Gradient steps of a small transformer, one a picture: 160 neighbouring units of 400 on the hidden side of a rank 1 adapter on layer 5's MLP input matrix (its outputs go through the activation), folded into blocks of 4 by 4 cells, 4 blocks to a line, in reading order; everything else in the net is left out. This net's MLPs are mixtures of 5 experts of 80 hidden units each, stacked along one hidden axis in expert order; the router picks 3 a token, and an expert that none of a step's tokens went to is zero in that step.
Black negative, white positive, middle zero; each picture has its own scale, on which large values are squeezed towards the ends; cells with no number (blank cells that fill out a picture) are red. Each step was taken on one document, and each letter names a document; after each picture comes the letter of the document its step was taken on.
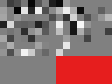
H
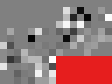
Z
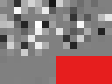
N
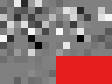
H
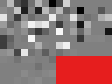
H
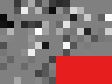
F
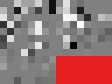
F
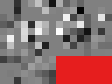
N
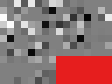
N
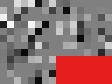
N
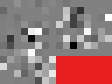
Z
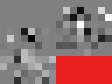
Z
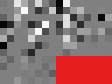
F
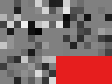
F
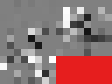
Z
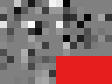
F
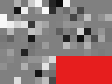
F
